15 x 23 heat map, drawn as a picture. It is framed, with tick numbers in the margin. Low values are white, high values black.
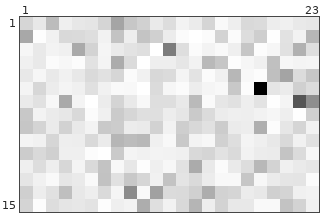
Grain: fine. Histogram: skewed, a long tail of high values. Mirror symmetry: none. Stripes: none. Average level on the scale: 10%.
